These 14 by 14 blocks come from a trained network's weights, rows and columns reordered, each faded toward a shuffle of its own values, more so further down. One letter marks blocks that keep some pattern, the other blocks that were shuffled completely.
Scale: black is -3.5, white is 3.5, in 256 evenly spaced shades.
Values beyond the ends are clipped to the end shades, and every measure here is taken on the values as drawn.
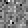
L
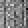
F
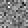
L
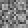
F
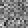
F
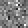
F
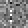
F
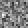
L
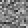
L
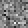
L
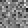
L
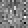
F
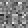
F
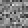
F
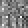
F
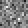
L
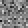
L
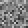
L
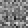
F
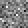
L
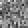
L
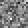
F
